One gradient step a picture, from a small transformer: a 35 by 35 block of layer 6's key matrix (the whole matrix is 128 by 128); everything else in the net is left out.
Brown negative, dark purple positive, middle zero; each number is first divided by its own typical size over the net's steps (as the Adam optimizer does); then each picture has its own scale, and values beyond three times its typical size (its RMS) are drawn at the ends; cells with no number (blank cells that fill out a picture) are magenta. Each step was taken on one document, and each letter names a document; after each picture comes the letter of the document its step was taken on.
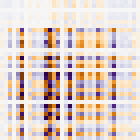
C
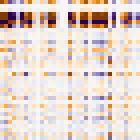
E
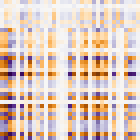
E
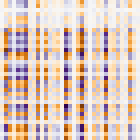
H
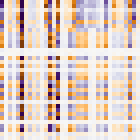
C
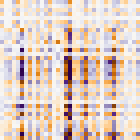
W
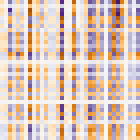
H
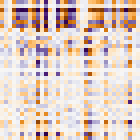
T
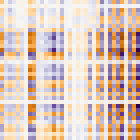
H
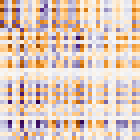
T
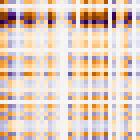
E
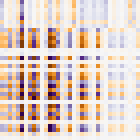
C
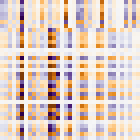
C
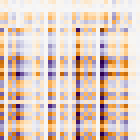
E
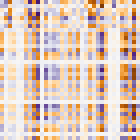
H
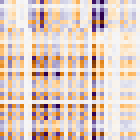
E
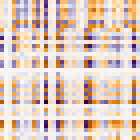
T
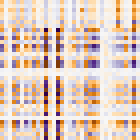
T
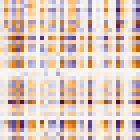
T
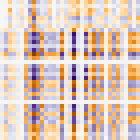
H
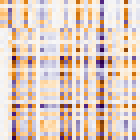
E
